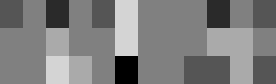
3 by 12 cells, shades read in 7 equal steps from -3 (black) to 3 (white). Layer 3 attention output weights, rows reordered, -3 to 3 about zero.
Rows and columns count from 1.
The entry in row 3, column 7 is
0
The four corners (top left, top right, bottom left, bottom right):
-1 -1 0 -1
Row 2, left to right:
0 0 1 0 0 2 0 0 0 1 1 0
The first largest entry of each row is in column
6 6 3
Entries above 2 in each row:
0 0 0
